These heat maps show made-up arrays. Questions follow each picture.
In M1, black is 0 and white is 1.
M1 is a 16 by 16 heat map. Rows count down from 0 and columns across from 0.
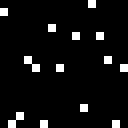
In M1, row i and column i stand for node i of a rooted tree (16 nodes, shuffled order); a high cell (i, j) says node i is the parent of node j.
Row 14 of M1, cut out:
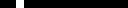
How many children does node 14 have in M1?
1
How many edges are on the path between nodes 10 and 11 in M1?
7
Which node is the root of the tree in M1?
8
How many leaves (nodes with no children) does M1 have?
7
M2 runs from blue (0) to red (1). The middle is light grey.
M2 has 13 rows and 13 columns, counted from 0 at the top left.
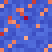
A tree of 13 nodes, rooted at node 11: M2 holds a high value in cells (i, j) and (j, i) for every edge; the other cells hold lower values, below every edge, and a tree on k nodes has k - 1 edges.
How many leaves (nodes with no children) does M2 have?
4
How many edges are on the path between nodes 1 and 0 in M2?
1
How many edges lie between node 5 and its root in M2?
2
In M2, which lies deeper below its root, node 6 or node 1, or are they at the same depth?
the same depth
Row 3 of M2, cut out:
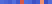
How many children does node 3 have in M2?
1
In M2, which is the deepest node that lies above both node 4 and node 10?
2
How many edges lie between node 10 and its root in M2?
4
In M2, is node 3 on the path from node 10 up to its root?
yes
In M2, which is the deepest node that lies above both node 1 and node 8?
0
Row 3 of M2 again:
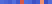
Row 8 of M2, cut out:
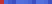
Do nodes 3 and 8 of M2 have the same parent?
no
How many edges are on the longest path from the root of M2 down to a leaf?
4
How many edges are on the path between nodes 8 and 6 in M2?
6
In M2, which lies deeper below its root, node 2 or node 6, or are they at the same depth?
node 6
